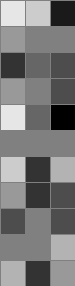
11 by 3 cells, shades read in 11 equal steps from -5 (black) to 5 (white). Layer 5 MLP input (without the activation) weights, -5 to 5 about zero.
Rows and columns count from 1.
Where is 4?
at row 1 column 1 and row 5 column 1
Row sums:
3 1 -6 -1 -2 0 2 -4 -4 2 0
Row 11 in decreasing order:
2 1 -3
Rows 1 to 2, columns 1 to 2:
4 3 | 1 0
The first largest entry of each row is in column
1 1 2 1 1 1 1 1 2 3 1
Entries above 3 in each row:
1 0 0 0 1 0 0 0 0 0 0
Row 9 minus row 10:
-2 0 -4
